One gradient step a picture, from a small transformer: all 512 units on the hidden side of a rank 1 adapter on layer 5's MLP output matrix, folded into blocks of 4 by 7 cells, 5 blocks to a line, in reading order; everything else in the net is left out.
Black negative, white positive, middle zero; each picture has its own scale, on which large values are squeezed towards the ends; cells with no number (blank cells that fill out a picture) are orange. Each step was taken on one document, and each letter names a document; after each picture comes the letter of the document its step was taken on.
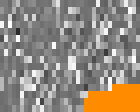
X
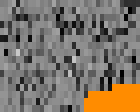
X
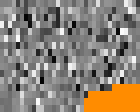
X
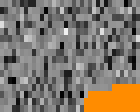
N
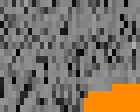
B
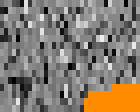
N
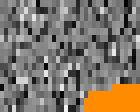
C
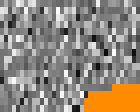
N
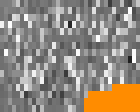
X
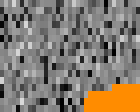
B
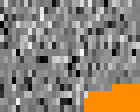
B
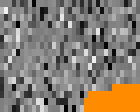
N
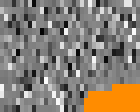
B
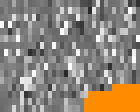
X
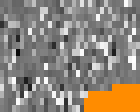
C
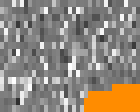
N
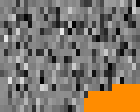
X
